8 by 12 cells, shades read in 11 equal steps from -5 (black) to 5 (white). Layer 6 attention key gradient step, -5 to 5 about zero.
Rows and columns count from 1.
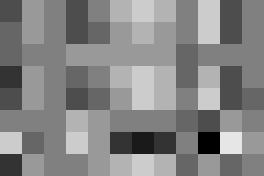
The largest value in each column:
3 1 0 3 1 2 3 2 0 3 4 1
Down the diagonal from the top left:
-2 1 0 -1 -1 0 -4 2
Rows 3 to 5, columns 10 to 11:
0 0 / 2 -2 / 3 -2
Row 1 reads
-2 1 0 -2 0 2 3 2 0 3 -2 0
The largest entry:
4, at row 7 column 11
